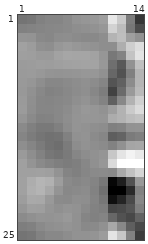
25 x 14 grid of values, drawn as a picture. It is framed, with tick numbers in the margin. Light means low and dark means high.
A few values lie far out on both sides of the bulk. A vertical seam about 70% of the way across splits the table, and the left part is calmer. The middle right is the ninth with the lowest average. The halves do not mirror each other. The bottom right is the ninth with the highest average. Values change most from cell to cell in the bottom right.
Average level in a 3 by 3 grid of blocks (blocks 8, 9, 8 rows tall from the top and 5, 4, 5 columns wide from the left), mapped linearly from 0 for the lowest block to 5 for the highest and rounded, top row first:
211
320
125
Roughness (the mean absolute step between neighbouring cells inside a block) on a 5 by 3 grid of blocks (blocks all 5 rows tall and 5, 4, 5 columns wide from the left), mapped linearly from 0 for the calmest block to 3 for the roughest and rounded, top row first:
002 / 002 / 001 / 003 / 002
